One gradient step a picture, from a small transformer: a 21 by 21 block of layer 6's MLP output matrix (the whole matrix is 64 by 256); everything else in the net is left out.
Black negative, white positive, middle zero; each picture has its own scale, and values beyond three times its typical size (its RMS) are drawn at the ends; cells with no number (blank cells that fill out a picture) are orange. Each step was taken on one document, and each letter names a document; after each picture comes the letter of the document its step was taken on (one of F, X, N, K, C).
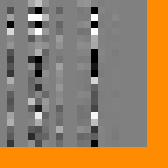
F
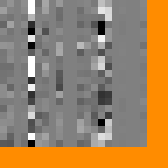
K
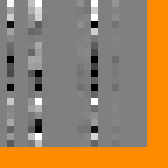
F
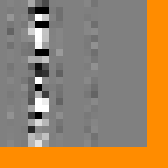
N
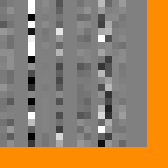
K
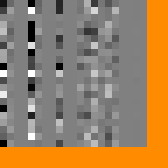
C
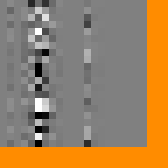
N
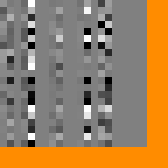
K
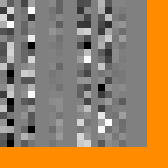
K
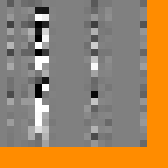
N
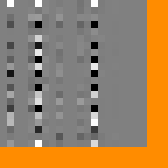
F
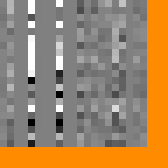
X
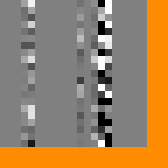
K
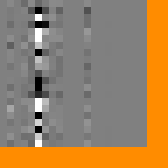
N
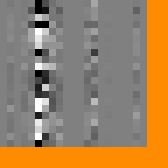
N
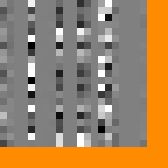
K
